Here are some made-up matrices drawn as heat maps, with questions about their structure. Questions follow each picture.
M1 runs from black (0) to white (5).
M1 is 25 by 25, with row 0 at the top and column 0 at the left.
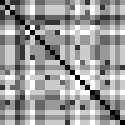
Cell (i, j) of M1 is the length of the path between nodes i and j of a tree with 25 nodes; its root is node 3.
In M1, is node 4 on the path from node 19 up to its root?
yes
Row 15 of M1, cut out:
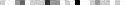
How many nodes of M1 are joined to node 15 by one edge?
1
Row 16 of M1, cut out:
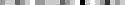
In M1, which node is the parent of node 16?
21
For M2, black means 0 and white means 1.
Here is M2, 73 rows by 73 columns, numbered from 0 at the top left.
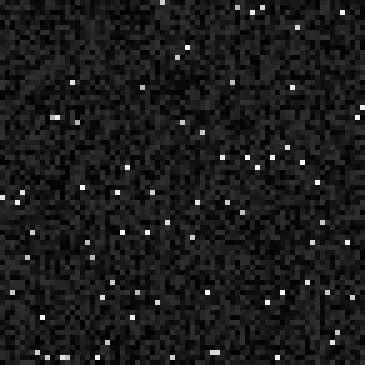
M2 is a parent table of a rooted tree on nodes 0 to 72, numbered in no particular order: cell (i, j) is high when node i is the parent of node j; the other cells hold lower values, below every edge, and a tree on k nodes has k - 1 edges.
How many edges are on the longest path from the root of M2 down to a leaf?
32
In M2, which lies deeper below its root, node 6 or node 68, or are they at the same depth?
node 68
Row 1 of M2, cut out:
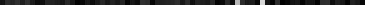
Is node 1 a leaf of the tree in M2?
no
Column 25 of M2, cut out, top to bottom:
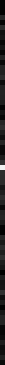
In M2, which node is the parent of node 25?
33
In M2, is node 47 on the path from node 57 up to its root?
yes
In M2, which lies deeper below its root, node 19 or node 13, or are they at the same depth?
the same depth
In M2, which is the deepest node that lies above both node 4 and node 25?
38
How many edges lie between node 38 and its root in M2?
2
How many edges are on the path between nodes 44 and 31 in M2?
1
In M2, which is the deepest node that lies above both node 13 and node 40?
71
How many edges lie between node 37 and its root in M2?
6
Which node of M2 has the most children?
71
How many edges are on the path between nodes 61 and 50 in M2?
4
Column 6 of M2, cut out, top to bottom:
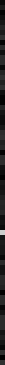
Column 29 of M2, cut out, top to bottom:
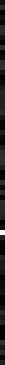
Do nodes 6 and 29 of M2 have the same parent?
yes
